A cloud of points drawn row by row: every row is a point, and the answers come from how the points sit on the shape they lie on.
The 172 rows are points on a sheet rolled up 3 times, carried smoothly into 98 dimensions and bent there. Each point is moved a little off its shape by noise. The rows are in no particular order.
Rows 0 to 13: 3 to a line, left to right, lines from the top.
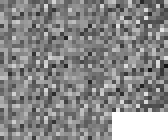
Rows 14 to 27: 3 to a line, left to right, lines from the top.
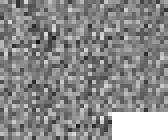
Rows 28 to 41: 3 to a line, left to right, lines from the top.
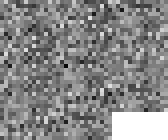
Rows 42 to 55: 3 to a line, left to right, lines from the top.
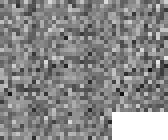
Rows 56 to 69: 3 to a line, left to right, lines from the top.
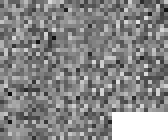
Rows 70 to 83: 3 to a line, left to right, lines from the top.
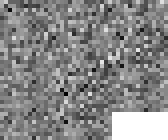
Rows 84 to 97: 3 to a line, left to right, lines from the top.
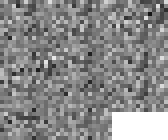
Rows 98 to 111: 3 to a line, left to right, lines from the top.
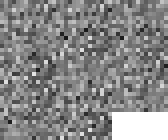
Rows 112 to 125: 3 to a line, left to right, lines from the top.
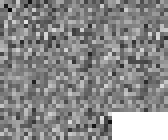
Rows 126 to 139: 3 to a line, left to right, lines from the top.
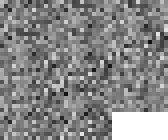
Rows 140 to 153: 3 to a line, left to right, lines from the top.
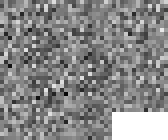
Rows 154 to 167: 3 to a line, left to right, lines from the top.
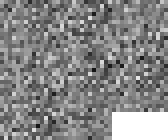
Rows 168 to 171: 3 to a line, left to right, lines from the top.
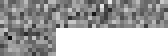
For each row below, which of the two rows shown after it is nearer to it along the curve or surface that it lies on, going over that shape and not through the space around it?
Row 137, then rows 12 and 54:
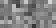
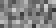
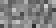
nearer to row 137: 12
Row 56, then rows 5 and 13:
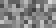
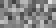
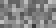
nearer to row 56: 5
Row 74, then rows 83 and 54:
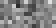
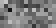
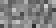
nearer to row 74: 83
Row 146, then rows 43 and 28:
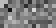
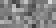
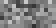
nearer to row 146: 28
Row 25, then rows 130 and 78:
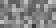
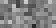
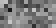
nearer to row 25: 130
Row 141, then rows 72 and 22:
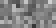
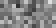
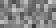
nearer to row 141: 22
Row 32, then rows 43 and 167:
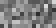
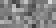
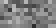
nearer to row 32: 43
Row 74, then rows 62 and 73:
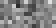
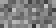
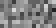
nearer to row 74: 73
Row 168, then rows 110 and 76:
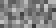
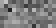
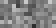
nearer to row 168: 76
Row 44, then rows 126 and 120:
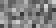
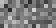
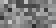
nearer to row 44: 126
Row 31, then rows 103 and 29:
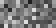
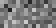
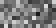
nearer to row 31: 29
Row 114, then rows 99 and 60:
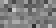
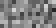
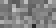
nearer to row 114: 60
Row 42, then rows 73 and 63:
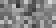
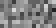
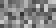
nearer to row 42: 63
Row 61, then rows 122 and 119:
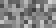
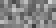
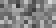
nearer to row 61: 119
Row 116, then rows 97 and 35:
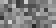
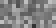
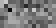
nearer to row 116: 35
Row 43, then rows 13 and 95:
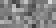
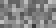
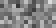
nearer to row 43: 13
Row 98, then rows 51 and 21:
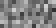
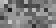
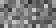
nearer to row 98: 21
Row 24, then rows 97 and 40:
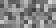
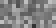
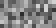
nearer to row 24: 40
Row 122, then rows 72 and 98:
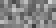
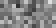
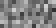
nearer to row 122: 98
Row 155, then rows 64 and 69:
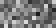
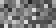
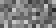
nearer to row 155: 64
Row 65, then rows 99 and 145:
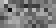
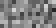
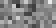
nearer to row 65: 145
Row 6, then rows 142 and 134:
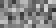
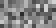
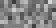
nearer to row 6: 142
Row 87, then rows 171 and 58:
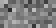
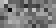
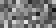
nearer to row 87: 171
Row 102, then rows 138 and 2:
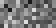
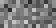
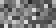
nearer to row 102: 2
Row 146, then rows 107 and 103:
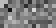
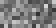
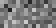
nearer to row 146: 103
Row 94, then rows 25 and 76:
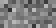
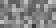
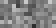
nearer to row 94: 76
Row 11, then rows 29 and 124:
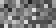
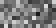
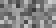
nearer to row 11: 29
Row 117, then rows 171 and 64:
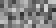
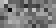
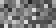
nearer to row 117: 64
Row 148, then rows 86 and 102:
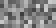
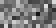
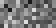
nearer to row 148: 86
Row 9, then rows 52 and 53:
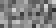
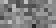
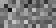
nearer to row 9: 53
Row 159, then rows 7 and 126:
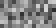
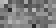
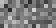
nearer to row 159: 126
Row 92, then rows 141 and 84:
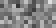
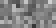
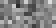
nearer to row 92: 84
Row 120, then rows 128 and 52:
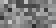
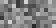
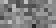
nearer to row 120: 128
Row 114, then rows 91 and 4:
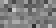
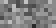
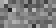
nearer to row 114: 4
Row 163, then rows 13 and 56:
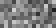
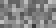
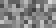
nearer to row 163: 13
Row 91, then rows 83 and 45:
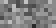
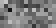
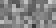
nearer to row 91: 45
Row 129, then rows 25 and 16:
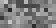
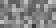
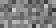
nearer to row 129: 25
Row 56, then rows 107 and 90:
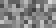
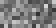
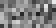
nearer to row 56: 90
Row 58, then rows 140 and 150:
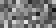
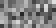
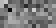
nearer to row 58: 140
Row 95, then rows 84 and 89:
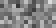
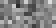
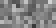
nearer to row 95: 84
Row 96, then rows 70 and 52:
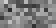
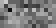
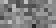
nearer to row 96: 70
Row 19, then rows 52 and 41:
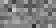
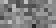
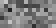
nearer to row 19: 52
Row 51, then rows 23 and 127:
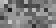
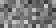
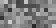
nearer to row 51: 127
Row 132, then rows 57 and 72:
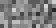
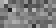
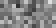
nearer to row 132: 57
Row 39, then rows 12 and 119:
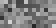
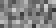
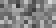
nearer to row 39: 119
